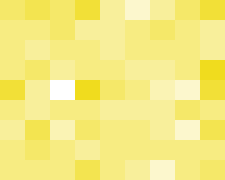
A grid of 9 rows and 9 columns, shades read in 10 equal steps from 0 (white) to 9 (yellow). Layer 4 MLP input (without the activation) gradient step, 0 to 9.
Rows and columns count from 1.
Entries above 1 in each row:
9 9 9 9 8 9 9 9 9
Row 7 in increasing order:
2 3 4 4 5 5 6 7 7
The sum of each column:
48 48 39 53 42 39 37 41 56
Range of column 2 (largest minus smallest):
3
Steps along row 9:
same same up down down down up up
